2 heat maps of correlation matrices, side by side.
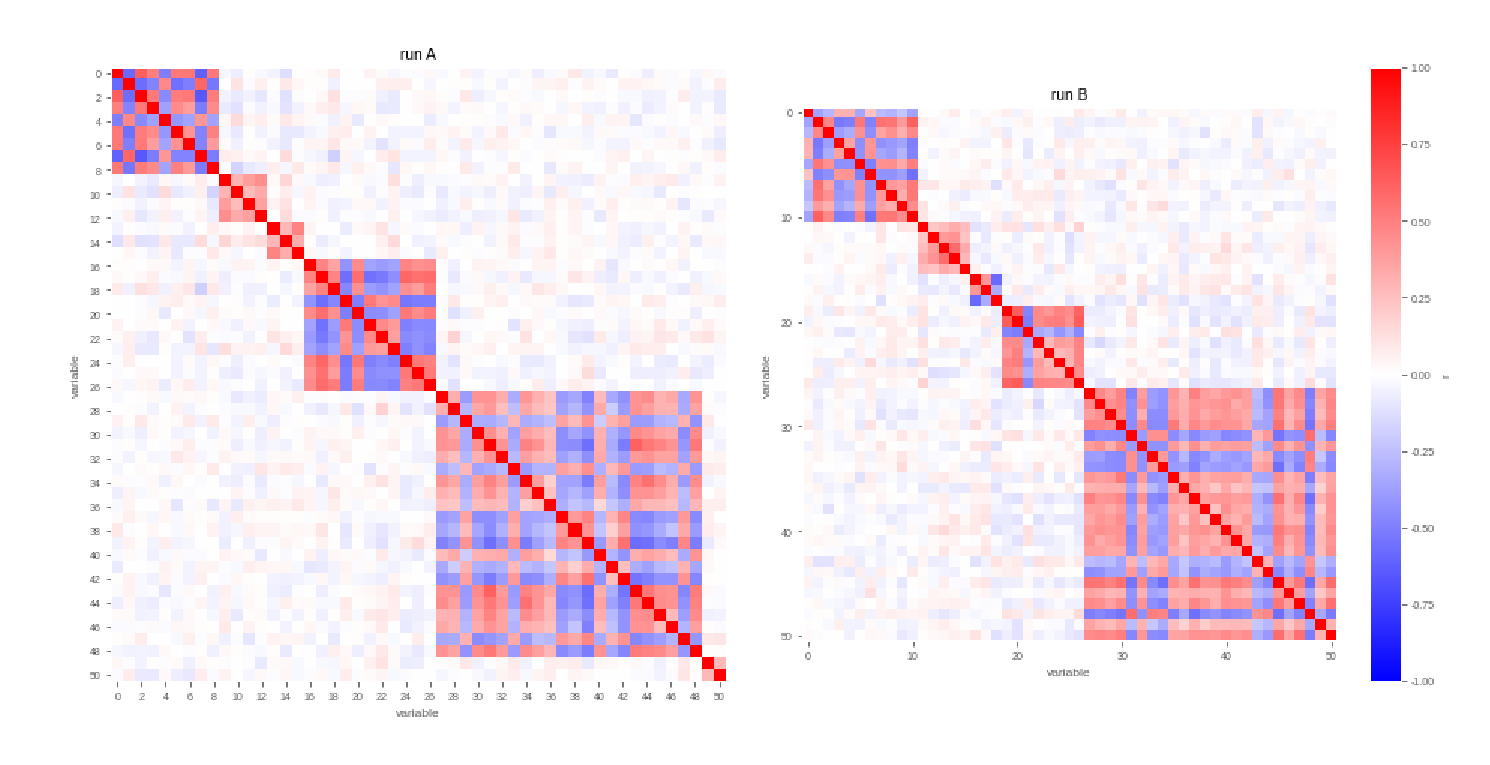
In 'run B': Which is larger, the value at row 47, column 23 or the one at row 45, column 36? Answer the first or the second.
the second
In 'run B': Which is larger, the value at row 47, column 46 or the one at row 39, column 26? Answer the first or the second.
the first
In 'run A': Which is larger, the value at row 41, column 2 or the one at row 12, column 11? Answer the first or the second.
the second
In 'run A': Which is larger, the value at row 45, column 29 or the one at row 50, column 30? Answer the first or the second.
the second
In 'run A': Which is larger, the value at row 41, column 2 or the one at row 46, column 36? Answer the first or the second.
the second
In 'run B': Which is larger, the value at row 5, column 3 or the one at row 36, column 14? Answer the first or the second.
the second
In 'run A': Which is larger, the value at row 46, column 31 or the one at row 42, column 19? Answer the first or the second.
the first
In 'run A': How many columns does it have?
51
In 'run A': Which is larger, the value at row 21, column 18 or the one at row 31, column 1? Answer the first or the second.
the second
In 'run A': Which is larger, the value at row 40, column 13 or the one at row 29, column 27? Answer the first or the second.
the first
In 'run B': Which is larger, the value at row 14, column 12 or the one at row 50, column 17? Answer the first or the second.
the first
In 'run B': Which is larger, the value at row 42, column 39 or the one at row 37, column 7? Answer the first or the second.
the first
